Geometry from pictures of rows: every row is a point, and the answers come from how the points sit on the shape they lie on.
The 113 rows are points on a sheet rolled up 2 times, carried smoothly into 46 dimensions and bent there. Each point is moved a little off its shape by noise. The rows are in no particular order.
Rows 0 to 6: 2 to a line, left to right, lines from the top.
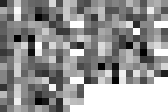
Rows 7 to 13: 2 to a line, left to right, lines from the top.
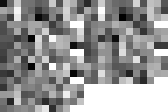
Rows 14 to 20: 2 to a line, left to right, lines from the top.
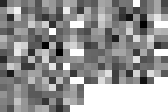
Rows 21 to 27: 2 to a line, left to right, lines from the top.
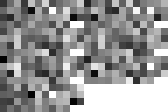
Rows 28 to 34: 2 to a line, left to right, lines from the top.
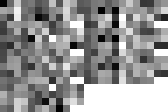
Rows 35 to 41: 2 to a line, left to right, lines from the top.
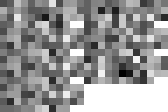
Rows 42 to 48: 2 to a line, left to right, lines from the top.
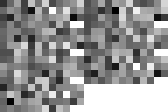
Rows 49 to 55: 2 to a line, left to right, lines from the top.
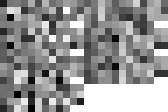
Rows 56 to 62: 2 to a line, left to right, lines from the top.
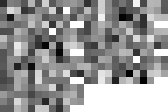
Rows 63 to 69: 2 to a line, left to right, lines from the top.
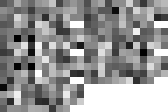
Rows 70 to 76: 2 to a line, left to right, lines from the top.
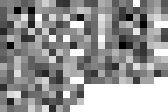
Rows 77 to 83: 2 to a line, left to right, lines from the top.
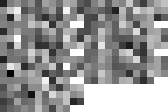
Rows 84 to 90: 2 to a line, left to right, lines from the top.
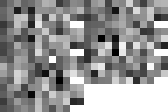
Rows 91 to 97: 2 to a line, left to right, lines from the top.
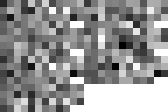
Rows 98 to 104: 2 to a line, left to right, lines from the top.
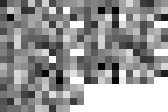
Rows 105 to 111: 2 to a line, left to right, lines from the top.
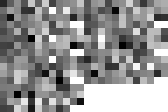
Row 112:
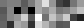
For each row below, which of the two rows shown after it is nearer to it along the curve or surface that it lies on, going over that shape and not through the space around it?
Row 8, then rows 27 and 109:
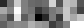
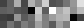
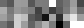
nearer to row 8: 109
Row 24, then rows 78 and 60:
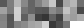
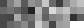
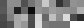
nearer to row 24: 78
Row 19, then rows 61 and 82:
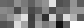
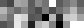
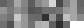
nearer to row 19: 61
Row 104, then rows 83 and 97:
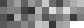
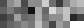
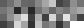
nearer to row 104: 83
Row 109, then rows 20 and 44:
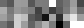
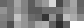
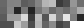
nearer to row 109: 44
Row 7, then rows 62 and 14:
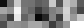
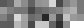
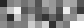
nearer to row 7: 14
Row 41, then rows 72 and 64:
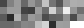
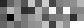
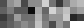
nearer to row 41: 64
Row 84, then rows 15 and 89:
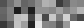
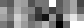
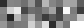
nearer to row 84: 15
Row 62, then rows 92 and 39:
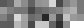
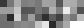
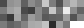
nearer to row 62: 92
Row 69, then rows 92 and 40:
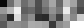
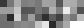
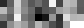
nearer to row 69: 40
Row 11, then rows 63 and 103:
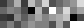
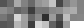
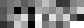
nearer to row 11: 103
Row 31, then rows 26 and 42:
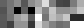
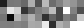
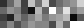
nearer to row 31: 42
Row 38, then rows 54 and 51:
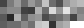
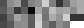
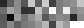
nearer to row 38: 54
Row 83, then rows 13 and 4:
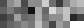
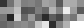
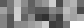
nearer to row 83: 13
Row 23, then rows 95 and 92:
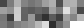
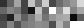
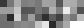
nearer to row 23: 92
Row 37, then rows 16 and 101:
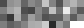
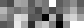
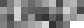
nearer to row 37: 101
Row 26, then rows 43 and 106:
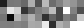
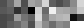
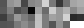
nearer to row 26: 43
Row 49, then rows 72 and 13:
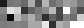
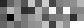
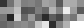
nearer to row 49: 72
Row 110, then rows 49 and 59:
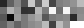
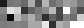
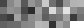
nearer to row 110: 49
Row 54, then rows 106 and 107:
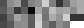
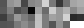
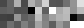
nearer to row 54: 106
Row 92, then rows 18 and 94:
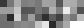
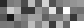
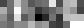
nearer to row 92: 94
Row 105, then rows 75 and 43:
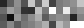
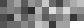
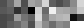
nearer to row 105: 43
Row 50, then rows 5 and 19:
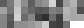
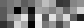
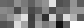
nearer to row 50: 19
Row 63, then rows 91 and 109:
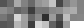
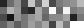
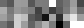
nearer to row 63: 109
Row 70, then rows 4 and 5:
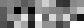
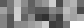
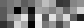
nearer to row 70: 5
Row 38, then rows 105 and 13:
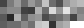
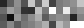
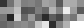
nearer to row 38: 13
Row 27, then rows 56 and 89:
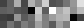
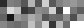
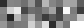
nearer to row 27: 56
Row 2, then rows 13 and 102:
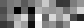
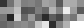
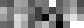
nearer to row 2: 102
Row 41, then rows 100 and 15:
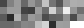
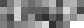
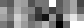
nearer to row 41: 100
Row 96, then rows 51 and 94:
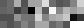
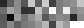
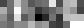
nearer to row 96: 51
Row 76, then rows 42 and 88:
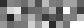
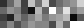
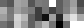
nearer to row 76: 42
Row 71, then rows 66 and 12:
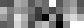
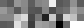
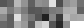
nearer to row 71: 66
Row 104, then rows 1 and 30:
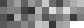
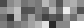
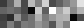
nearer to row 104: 1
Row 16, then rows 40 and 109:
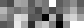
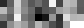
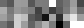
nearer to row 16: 109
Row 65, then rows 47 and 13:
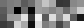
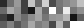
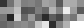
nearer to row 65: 47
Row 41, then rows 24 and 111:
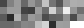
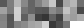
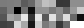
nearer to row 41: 24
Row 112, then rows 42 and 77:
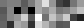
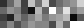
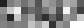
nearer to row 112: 42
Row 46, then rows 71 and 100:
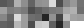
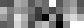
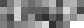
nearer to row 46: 100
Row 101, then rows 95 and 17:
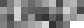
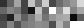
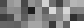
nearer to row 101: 17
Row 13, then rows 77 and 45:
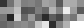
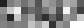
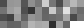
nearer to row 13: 45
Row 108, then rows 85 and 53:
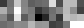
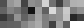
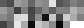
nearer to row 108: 53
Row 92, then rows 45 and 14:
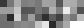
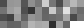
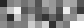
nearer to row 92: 45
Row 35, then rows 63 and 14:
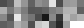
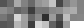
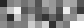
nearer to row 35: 63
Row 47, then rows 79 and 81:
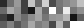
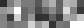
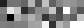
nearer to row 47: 81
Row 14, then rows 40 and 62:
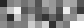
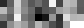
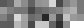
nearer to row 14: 40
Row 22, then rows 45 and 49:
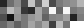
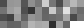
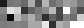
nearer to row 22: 49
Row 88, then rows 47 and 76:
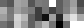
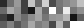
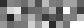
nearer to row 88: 76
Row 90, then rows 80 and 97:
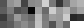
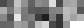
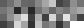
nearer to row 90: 97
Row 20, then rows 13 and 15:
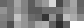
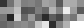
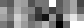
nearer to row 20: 13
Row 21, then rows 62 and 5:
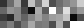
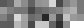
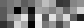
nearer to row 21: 5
